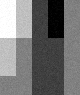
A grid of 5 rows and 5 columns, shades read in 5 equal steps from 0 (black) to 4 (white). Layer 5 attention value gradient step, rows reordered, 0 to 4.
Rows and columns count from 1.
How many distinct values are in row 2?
5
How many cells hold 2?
9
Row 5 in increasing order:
1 1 2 2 2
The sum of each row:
10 10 9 9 8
